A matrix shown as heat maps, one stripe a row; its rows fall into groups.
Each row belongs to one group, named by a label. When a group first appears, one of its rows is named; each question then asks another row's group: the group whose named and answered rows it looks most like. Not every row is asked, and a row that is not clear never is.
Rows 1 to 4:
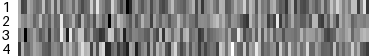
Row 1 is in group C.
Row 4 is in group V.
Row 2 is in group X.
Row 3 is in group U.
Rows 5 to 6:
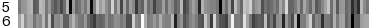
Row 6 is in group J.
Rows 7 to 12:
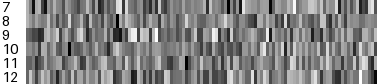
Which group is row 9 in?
J
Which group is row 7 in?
U
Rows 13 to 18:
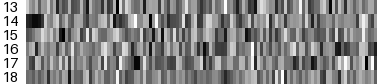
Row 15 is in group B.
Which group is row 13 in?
X
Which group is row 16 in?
V
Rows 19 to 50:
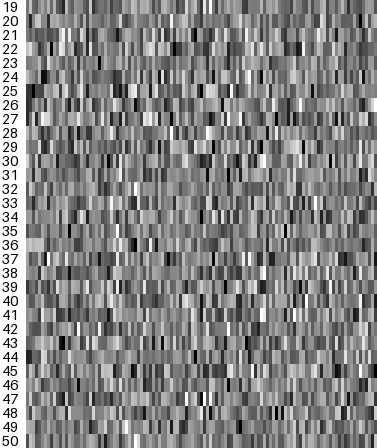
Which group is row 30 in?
X
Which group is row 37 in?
U
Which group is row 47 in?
X
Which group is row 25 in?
J
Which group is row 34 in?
J
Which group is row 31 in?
U
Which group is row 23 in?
U
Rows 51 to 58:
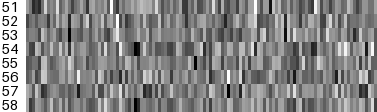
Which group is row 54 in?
C
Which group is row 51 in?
J
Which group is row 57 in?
U
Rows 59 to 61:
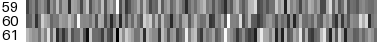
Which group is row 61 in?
X
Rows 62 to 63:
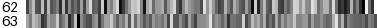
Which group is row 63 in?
U
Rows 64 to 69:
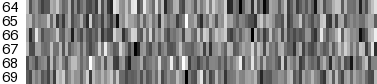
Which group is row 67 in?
C
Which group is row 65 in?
X
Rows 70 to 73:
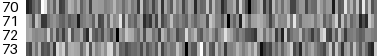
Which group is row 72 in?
X
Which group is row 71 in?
U
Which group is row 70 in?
B
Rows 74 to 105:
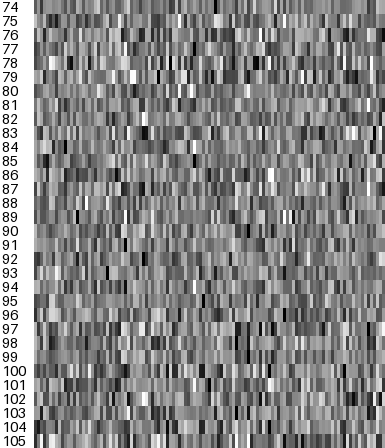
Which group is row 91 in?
X
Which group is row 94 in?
X
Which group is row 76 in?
V
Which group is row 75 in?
U
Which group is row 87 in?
V
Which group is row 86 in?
X
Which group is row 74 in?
U
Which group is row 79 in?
V
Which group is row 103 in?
U
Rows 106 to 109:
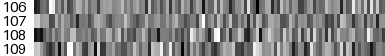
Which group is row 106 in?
B
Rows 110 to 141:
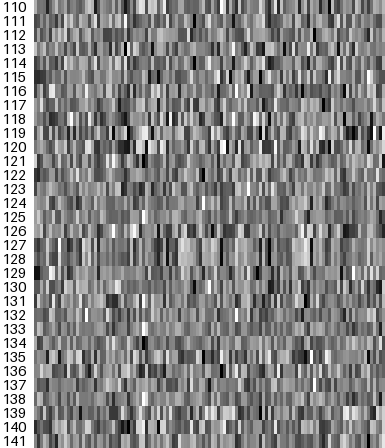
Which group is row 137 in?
J
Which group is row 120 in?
J
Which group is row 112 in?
J
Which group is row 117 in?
J
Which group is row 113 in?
X
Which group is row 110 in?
J
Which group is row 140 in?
J
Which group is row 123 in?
V
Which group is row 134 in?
C
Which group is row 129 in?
B
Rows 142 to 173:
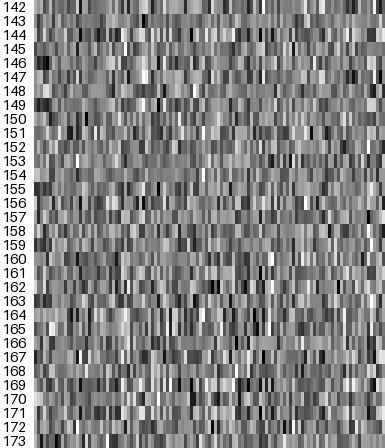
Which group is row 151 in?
B
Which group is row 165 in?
B
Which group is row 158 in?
V
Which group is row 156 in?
C
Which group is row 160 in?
X
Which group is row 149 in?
J
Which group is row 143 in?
C
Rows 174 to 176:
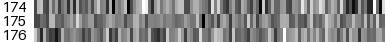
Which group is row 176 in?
U
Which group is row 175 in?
B
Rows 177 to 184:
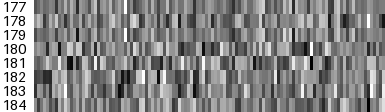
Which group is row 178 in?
V
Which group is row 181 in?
B
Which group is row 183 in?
J
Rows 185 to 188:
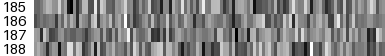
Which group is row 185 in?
B
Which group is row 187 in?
U
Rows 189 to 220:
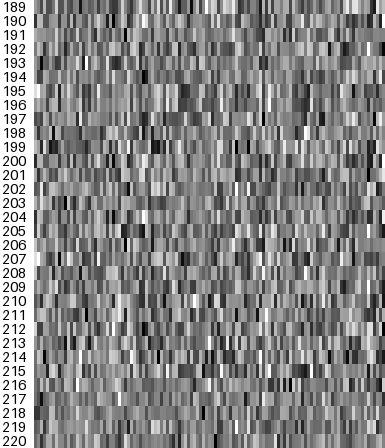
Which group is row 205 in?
V
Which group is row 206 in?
X
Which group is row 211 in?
U
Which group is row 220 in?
U
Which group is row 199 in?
U
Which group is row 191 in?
X
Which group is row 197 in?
C
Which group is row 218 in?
B
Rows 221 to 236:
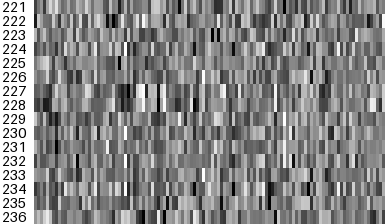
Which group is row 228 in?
J
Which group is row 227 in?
J
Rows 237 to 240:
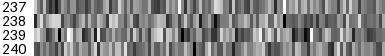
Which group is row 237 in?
U
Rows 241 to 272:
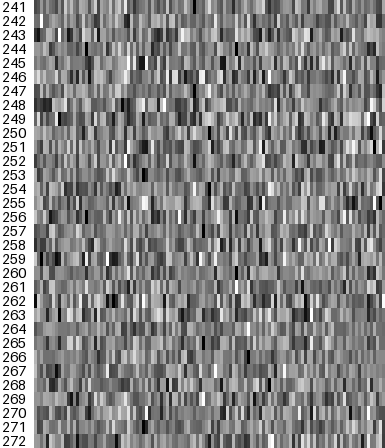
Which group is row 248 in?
J
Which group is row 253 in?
C
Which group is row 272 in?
X
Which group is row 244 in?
U
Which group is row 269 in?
B
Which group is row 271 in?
C
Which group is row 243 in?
B
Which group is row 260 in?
U
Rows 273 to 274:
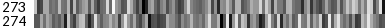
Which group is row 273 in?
C
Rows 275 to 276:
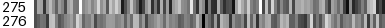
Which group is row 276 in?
B
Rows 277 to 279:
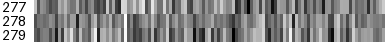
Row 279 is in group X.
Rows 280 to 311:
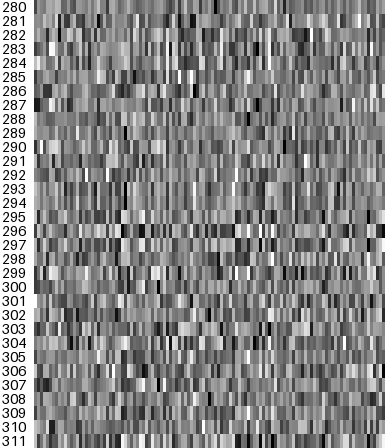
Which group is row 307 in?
J
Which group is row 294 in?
X
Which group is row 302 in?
X
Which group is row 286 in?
J
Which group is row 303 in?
B
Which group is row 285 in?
V
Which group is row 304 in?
B
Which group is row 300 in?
J
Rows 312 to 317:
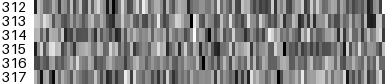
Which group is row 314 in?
X
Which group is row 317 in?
U
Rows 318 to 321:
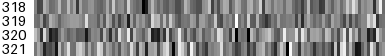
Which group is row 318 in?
C
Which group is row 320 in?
U
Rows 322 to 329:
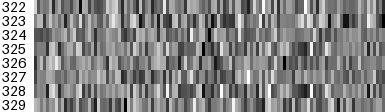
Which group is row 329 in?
X
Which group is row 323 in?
V
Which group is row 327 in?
V
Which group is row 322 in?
C
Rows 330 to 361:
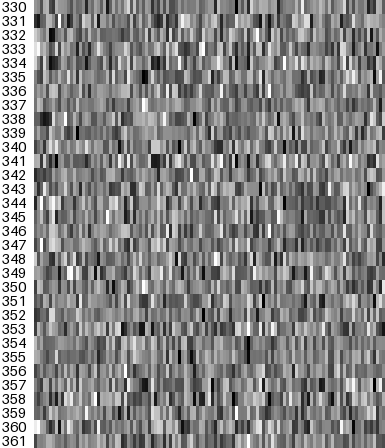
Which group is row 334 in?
U
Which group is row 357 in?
C
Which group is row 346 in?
B
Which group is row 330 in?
U
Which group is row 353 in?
V
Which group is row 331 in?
B
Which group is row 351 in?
C
